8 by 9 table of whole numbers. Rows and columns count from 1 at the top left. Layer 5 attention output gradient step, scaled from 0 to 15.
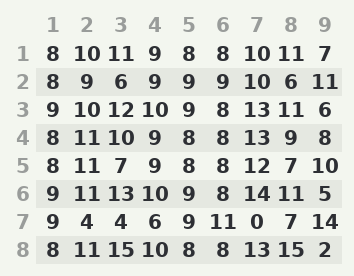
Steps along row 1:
up up down down same up up down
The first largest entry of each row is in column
3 9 7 7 7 7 9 3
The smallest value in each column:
8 4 4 6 8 8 0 6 2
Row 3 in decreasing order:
13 12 11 10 10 9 9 8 6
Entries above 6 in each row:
9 7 8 9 9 8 5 8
